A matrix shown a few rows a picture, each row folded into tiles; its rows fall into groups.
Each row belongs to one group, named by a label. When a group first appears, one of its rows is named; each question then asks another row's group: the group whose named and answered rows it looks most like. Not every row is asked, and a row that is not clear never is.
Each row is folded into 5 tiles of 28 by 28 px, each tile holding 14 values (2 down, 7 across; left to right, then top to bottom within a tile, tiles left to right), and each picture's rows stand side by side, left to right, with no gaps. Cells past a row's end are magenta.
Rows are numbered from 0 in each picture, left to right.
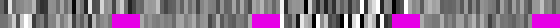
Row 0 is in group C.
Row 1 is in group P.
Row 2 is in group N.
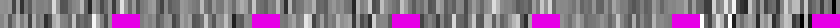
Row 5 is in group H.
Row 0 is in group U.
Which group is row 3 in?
U
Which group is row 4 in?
U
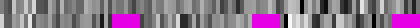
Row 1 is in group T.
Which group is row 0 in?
H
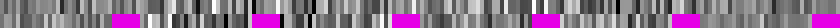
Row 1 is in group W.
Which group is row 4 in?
P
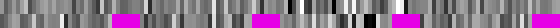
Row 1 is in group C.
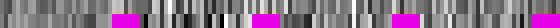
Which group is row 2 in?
C
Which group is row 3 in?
H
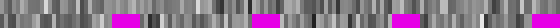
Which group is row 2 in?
P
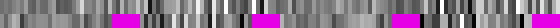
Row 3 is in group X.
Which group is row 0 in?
W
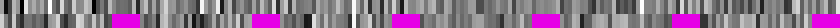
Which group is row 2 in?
C
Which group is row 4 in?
W
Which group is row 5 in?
X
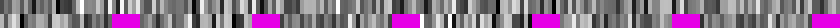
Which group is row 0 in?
W
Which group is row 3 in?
H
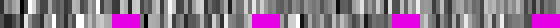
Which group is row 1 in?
T
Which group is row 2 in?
W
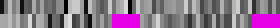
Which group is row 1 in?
U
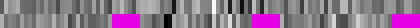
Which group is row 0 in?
P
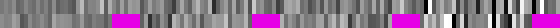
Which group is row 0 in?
W
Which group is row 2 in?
P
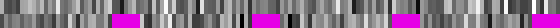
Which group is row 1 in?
H
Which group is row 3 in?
C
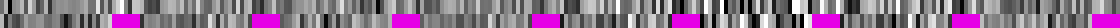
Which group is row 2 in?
T
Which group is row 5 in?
X
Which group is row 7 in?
P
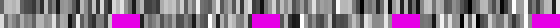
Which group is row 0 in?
P
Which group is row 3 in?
X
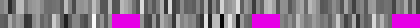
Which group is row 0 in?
U
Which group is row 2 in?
U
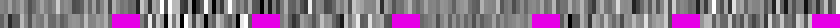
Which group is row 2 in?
N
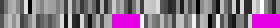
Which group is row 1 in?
P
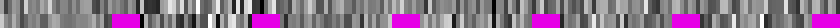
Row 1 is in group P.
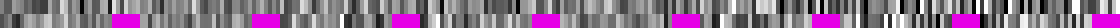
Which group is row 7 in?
X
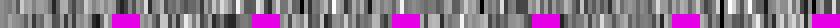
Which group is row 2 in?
U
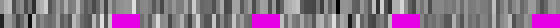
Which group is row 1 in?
U
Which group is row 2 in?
P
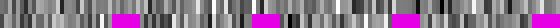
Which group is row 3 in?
U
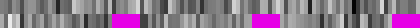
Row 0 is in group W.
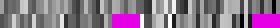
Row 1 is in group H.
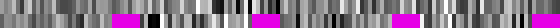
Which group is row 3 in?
H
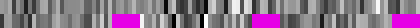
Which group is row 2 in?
X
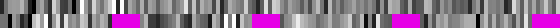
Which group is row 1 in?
T
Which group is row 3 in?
X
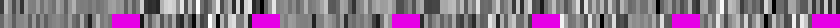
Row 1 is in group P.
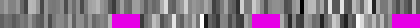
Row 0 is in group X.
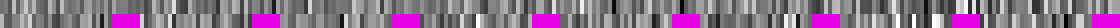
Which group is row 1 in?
H
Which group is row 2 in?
N
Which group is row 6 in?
U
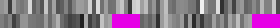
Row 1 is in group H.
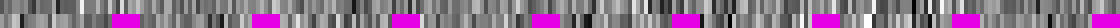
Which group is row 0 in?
W
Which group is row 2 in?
U
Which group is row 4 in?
C
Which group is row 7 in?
P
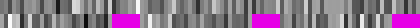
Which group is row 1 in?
W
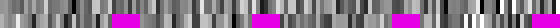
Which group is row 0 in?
U
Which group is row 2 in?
T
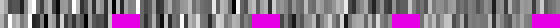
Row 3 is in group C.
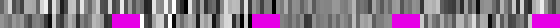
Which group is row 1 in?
H
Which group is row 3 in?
P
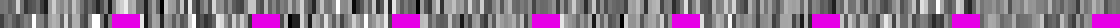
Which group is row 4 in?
N
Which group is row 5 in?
H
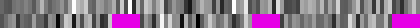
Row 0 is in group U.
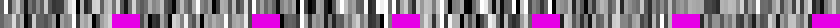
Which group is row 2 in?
X
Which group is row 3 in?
X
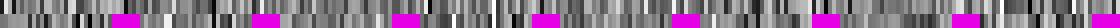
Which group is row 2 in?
N
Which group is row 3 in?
C
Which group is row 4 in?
C
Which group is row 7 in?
X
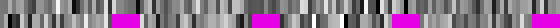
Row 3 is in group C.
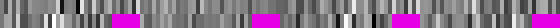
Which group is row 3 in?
U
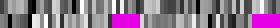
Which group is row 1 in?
P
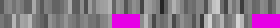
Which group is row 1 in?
N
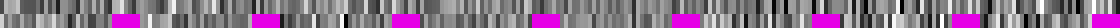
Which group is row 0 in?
P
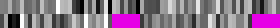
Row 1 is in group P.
